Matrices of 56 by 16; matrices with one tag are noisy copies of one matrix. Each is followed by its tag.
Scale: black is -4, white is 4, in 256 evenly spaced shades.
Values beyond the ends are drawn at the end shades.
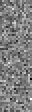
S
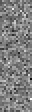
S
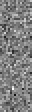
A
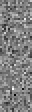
A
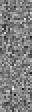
A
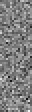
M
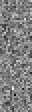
A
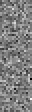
S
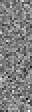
M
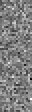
S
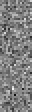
A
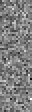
S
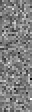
S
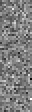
S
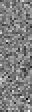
M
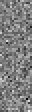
M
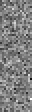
S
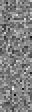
A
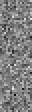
A
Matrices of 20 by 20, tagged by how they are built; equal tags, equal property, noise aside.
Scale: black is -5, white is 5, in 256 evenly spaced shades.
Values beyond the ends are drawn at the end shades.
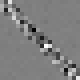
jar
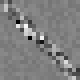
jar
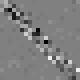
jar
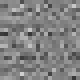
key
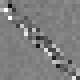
jar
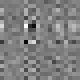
key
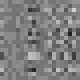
key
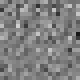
key
